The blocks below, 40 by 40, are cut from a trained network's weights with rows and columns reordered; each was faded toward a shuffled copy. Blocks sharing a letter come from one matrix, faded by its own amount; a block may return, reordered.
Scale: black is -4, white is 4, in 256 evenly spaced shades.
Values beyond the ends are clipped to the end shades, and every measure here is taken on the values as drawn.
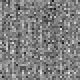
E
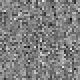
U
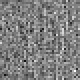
E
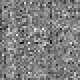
E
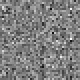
U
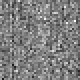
E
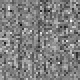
E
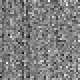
E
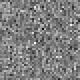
U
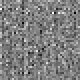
E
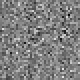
U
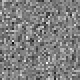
U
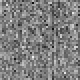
E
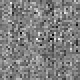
E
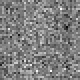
E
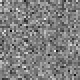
U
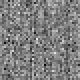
E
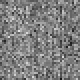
E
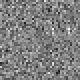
U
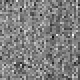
E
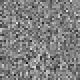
U
